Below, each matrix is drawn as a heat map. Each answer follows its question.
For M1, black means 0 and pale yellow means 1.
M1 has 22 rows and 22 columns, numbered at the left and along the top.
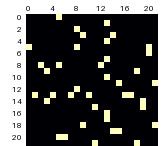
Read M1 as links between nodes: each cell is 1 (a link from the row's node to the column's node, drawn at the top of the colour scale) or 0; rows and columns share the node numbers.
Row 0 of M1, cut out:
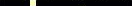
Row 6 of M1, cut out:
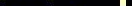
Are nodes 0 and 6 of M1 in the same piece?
yes
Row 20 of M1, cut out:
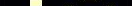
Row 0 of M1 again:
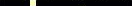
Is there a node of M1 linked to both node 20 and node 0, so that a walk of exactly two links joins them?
yes
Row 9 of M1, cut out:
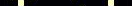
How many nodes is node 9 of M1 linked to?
2
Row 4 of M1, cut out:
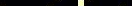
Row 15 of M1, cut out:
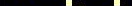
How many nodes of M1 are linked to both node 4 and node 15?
0
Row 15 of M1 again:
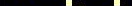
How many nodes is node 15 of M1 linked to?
2
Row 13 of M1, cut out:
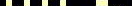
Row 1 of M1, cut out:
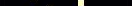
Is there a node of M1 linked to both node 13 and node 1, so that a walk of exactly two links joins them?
no
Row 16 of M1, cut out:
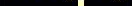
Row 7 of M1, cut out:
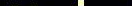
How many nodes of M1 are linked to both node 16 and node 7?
1
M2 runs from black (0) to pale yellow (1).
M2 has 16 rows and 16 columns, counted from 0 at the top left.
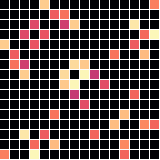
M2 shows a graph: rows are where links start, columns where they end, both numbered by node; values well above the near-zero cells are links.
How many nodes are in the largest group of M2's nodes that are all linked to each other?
3
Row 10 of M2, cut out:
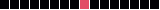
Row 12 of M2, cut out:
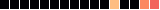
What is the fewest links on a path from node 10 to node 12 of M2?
6
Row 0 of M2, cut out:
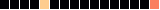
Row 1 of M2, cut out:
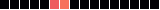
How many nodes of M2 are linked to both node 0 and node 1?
0
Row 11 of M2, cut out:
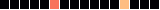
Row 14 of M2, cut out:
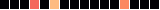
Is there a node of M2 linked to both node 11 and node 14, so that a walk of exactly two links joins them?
yes
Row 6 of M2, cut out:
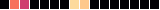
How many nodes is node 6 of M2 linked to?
4
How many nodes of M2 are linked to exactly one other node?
1
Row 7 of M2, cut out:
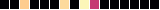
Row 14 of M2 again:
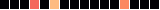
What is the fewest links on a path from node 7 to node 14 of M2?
3
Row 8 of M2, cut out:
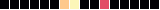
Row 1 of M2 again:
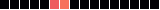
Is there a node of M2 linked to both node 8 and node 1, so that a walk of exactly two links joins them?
yes
